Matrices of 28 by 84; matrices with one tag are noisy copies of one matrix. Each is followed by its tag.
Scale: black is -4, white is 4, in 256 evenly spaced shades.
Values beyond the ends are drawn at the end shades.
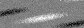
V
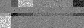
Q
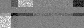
Q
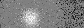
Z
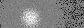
Z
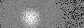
Z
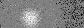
Z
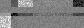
Q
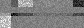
Q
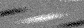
V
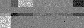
Q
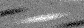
V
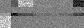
Q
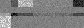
Q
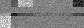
Q
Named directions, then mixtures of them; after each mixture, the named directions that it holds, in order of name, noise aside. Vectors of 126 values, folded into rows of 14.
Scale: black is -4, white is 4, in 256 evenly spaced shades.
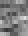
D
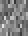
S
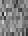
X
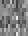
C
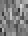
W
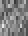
S, X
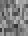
D, W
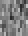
S, W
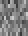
C, S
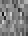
W, X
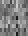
C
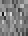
W, X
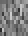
W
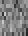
X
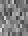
S, W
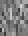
W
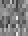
C
